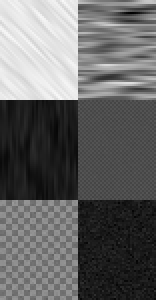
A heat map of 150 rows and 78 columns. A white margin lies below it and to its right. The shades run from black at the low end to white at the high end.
The table splits into 3 rows of 2 panels. Panel 1,1: very high, slanting down to the right, faint in contrast. Panel 1,2: middling, streaked across, strong in contrast. Panel 2,1: very low, streaked downward, faint in contrast. Panel 2,2: low, checkered, faint in contrast. Panel 3,1: middling, checkered. Panel 3,2: very low, fine-grained, faint in contrast.
